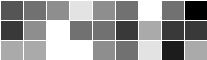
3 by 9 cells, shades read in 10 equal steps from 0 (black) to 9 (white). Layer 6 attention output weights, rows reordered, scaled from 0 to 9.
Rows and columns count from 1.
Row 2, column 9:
2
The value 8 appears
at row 1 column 4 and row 3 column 7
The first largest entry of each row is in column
7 3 3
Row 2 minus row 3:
-4 -1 0 -5 -1 -2 -2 1 -4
